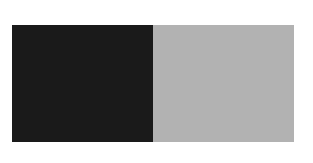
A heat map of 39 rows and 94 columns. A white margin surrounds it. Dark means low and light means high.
It is made of 1 by 2 panels. Panel 1,1: very low, flat. Panel 1,2: high, flat.
